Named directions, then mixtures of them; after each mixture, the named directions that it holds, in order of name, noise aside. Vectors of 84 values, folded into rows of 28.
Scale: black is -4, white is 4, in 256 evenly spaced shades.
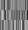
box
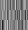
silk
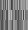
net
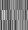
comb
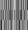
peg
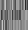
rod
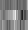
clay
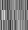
comb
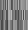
net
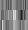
clay, peg, rod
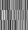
comb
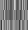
peg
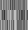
clay, comb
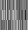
clay, comb, silk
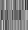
rod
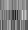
clay, comb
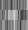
clay, net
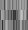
box, clay, rod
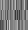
peg, rod, silk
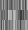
clay, net, rod
